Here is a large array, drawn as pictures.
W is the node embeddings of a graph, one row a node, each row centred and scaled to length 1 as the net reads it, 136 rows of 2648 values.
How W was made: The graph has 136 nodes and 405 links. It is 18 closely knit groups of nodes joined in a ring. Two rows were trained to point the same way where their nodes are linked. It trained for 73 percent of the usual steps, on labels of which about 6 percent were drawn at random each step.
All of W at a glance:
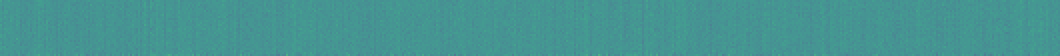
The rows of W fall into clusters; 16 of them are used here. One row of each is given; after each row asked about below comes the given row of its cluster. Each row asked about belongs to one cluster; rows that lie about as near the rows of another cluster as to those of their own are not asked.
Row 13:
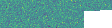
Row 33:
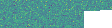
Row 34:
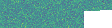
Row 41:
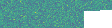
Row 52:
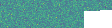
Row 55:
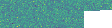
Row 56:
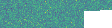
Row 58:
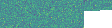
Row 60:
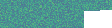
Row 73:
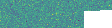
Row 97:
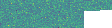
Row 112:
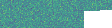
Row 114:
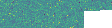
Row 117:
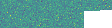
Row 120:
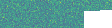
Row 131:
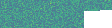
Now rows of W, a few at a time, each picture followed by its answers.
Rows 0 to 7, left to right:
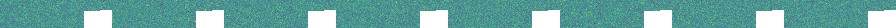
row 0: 114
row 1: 52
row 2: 60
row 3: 73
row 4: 112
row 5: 58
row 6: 60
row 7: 114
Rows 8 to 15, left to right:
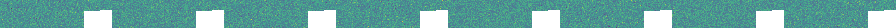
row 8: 55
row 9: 56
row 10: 55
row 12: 114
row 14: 131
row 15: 41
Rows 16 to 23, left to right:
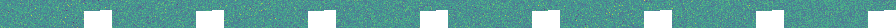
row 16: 60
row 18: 112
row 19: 114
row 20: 56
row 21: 60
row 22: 112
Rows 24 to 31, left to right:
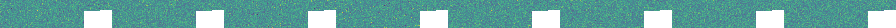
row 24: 56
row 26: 120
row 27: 13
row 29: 73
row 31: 13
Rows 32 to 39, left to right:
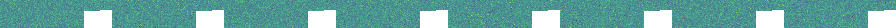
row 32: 55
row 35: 41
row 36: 34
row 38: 131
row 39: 114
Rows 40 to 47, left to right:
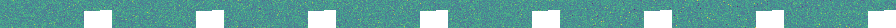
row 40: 34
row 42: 97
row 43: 112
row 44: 120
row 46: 52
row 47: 55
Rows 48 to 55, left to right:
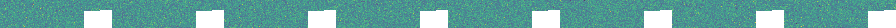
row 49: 117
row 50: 58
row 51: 120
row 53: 56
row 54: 58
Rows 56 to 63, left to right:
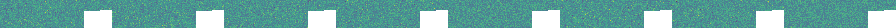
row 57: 97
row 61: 33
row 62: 58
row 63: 58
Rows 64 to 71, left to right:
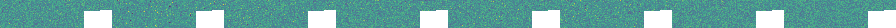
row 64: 120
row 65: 117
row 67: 33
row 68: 56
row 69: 52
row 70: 13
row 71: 120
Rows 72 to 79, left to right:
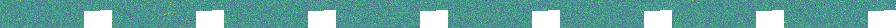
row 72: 120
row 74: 34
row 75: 33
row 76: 131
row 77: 60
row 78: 120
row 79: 34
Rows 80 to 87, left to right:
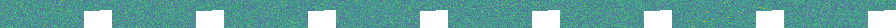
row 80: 58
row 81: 58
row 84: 33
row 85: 41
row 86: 117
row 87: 55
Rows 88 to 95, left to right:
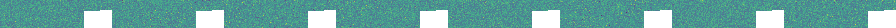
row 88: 112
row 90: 117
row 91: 58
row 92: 34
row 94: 117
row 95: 60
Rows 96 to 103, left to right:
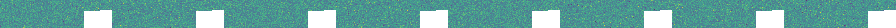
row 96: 120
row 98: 56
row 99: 41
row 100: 41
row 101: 114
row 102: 56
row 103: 55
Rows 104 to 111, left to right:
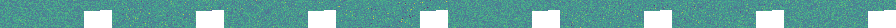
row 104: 33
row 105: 13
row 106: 34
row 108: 52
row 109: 112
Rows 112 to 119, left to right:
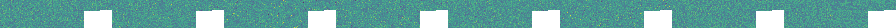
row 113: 52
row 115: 97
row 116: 13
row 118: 112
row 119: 55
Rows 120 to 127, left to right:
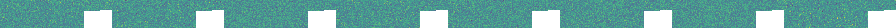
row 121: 73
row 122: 33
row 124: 13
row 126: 56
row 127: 41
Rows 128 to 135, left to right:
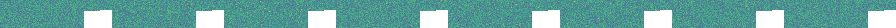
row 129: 73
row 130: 131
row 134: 52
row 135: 131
